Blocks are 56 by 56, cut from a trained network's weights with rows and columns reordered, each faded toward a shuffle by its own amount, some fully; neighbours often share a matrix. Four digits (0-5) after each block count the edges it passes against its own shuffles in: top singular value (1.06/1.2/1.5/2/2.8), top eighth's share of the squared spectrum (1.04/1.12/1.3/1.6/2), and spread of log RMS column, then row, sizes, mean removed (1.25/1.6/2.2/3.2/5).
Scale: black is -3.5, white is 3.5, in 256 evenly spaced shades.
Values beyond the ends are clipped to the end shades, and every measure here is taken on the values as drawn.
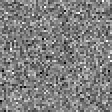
1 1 0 0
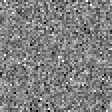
0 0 0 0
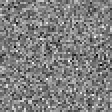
0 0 0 0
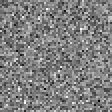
0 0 0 0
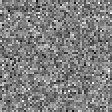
0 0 0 0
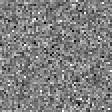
0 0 0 0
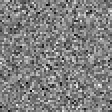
3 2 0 0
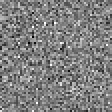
3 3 0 1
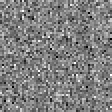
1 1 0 0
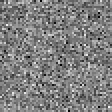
1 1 0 1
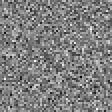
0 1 0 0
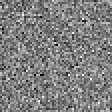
1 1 0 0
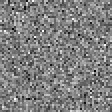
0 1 0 0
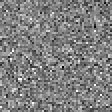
1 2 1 1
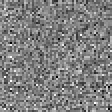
2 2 1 1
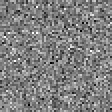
1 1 0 0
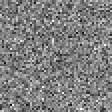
1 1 0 0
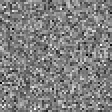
1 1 0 0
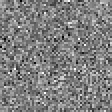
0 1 0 0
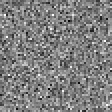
1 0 0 0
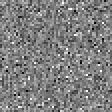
2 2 1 0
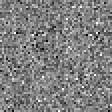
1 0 0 1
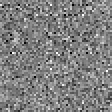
2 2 1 1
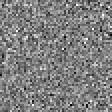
1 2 0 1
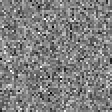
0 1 0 0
